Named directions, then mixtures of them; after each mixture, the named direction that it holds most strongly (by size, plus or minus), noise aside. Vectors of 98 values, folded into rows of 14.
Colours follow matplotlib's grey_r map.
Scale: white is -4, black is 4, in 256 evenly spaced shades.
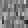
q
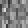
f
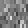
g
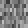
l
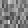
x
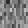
l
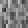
f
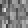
f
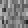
q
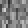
f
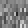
g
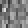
f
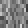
g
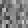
f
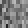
f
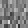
x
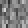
f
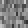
q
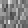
x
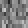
f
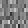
x
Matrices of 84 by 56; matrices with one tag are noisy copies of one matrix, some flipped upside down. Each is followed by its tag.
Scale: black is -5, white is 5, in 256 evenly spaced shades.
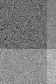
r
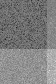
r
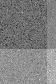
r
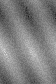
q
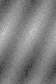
q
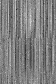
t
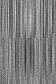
t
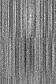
t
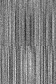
t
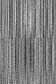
t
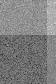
r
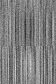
t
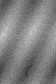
q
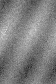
q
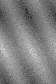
q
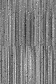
t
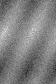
q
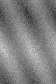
q
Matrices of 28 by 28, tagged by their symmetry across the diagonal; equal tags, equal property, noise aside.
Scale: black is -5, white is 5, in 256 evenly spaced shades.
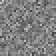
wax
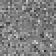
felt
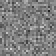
felt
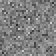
wax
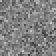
wax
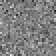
felt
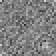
wax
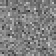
felt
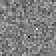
felt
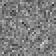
wax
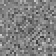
wax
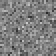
wax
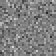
felt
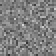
felt
